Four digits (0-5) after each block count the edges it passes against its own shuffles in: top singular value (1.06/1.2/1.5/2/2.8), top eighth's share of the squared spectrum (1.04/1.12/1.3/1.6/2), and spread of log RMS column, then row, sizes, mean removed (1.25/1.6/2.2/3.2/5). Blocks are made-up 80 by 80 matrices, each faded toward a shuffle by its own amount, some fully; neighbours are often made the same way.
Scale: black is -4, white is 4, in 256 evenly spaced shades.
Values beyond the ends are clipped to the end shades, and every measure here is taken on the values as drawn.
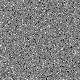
0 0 0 0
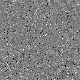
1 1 1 0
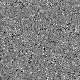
2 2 0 0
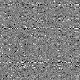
4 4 2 3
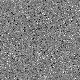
2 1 0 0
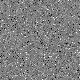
1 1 0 0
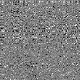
4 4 2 3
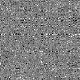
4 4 2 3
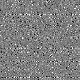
4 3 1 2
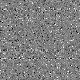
3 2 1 1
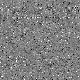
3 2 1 1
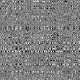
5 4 2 3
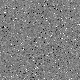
0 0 0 0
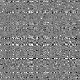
5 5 2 3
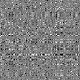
4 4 2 3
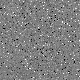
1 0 0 0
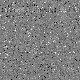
2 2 0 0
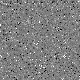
2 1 0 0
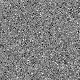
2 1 1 0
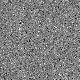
0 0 0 0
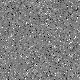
2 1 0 0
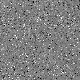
3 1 0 0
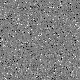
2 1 0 0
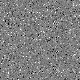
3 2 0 0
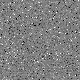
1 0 0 0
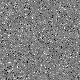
1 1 0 0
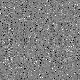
3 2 1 0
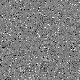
3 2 0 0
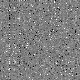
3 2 1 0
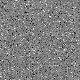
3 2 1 0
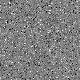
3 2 0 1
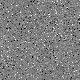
0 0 0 0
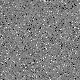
0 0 0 0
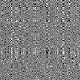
5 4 3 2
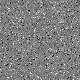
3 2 0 0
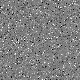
1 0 0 0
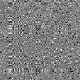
4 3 2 2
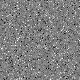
2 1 0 0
